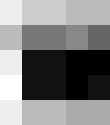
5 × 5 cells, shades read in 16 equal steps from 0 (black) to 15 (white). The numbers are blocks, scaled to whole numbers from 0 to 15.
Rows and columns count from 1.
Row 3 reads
14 1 1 0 0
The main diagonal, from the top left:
14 7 1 0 10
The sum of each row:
60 39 16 18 56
